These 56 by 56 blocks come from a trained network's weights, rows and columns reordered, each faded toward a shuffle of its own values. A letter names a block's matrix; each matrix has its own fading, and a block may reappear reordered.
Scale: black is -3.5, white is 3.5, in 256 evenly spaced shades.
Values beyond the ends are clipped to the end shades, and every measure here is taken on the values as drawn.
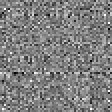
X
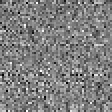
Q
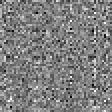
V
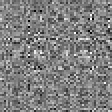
X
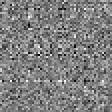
V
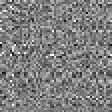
X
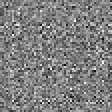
V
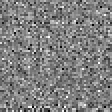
Q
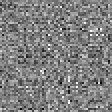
X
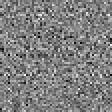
Q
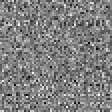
Q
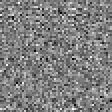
Q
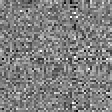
X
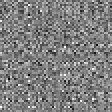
X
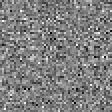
Q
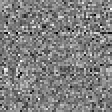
Q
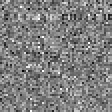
Q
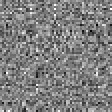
X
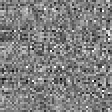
X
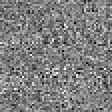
Q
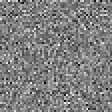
Q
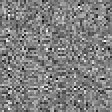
V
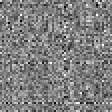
X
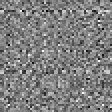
X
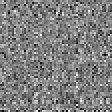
V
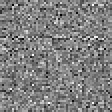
Q
